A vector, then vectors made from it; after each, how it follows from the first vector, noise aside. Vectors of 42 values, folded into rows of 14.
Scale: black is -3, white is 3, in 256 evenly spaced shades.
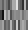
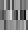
wrapped around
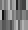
sign-scrambled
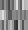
sign-scrambled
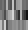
wrapped around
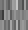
shrunk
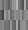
shrunk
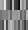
wrapped around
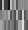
wrapped around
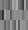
shrunk
